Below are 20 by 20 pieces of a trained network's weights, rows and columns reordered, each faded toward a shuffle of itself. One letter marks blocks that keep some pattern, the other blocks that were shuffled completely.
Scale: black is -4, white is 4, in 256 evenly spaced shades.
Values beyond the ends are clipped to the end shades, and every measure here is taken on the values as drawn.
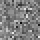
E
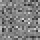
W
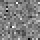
E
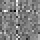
W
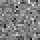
E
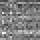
W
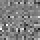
W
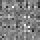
W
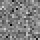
E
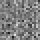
W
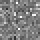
E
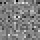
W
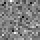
E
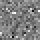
E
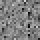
E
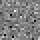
E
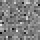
E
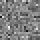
W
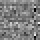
W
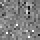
E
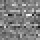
W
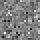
E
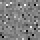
E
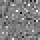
E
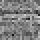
W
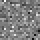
E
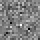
E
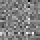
W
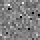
E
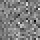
W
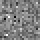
E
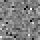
E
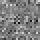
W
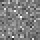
E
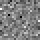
E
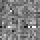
W
